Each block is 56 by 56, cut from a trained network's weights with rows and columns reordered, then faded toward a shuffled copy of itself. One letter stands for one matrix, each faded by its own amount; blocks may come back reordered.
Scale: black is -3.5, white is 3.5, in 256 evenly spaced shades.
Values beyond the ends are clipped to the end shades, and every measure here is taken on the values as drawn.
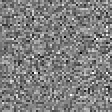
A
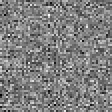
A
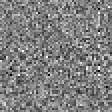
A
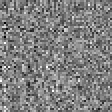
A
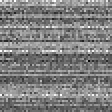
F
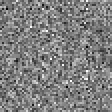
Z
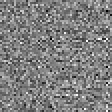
A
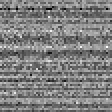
F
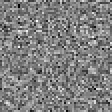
A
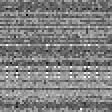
F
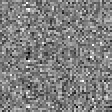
Z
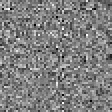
A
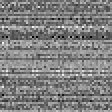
F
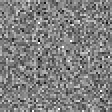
Z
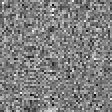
Z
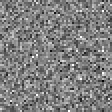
Z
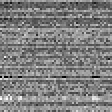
F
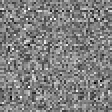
A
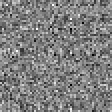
Z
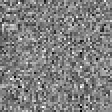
Z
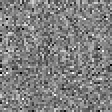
Z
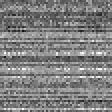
F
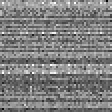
F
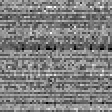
F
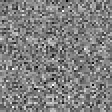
A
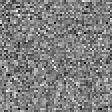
Z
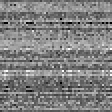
F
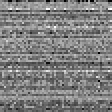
F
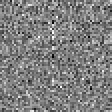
A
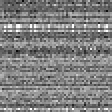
F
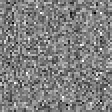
Z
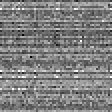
F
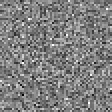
Z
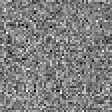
Z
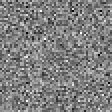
Z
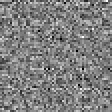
A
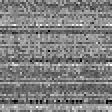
F
